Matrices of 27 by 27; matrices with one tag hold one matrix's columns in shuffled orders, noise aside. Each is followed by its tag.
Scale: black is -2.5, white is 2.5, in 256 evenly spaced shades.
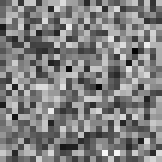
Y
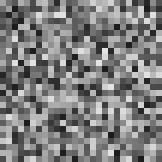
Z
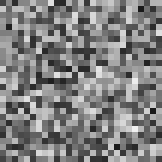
Y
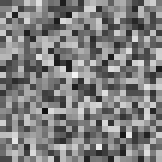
Z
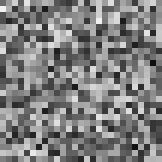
Y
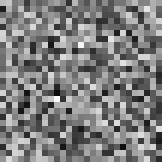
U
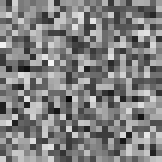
U
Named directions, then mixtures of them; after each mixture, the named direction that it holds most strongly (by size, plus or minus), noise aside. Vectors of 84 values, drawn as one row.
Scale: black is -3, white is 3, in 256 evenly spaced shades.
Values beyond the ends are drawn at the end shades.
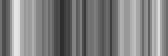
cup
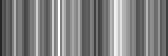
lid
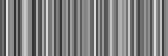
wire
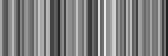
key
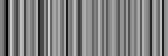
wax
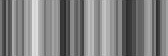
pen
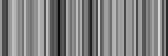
key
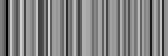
wax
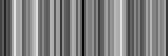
lid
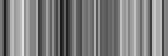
cup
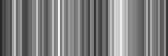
lid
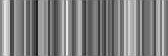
wax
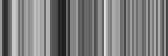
key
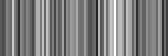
key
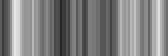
cup
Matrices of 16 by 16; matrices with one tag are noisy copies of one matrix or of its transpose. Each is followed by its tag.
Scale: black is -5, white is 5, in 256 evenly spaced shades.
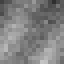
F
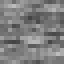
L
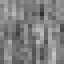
L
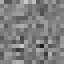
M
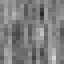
L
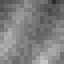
F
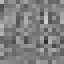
M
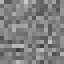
M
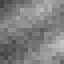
F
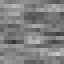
L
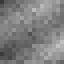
F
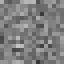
M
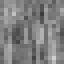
L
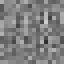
M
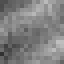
F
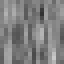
L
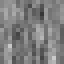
L
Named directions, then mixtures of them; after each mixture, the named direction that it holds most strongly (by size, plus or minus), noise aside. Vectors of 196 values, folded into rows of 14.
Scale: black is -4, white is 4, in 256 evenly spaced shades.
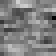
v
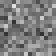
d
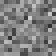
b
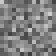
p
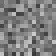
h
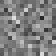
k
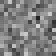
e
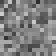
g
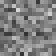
d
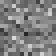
d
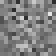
p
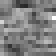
v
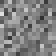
g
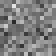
d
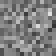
p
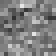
v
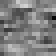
v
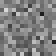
h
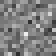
e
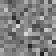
k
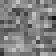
v
